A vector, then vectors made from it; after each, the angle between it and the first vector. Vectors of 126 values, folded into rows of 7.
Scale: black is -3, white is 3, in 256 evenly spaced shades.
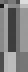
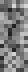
partly aligned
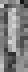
nearly opposite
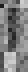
nearly parallel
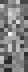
partly opposed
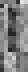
nearly parallel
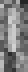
nearly opposite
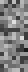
orthogonal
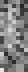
partly opposed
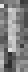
nearly opposite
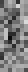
partly aligned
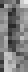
nearly parallel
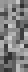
partly opposed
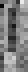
nearly parallel
